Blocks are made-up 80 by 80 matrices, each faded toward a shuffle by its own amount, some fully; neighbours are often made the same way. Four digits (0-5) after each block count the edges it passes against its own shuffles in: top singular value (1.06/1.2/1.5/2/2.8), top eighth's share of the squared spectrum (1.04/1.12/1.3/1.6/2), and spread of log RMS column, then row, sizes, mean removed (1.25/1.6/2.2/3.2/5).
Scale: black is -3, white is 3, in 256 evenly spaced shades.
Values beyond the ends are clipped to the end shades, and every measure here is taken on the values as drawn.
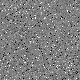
0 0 0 0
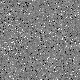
0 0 0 0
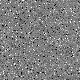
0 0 0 0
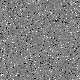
1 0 0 0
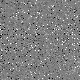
3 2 1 1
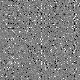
4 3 2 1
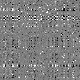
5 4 3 3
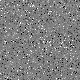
2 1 0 0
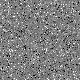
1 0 0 0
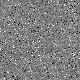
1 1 0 0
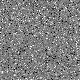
1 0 0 0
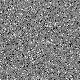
2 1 0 0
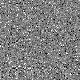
3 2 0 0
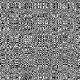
5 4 3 3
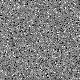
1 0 0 0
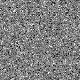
3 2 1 0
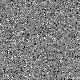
2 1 0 0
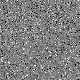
3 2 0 1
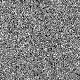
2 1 0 0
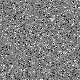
2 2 0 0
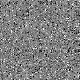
3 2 1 0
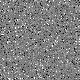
3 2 0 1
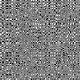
5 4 3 3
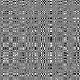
5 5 4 4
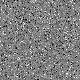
2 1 0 0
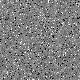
1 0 0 0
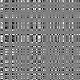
5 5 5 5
